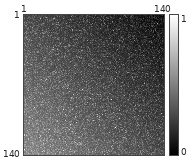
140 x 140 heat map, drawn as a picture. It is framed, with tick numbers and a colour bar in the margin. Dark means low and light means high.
There are no regular stripes. Values rise toward the bottom left. No row or column stands out. The ninth with the lowest average is the top right. The bottom left is the ninth with the highest average. On average the colour sits 30% of the way up the scale. Neither half mirrors the other.
